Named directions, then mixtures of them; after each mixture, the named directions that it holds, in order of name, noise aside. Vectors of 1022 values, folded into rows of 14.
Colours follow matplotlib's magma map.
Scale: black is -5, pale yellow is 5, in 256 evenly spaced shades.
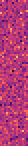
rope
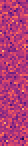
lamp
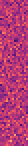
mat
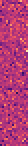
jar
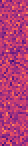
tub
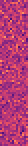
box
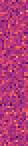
lamp, rope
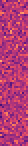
box, rope, tub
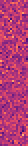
box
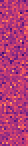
rope, tub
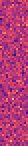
jar, mat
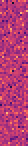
rope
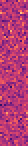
box, rope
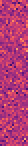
jar, lamp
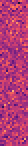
jar, lamp, tub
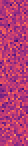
mat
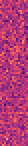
box, rope, tub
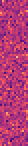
jar, rope, tub
